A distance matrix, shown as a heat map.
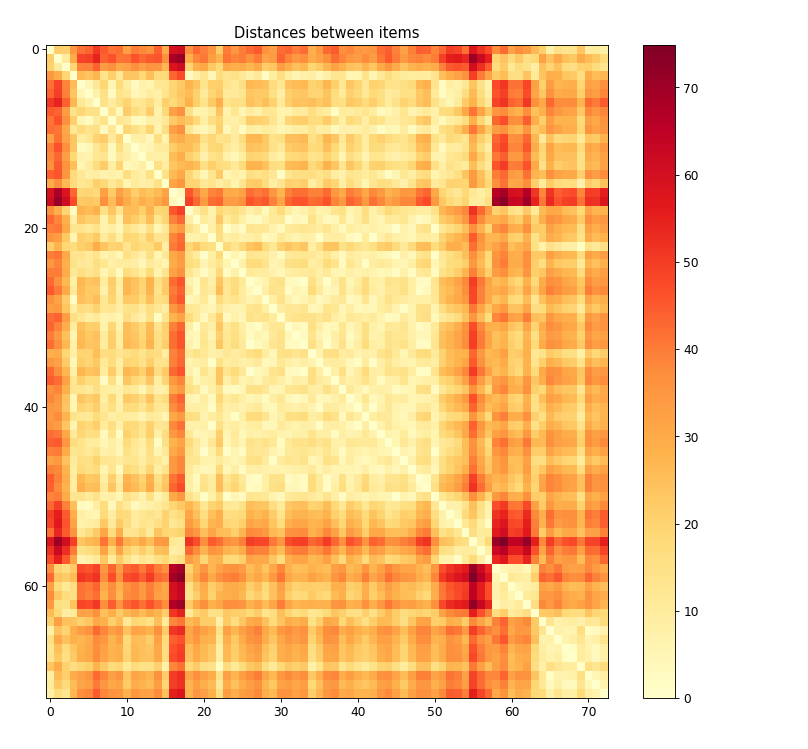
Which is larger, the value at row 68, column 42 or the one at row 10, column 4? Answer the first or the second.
the first
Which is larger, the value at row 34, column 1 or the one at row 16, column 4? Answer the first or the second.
the first
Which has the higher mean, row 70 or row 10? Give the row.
70
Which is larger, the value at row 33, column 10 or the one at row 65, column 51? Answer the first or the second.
the second
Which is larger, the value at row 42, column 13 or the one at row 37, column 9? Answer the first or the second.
the first
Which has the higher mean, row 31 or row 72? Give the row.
72
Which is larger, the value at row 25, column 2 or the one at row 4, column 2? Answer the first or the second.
the second
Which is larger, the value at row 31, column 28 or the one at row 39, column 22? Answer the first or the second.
the second
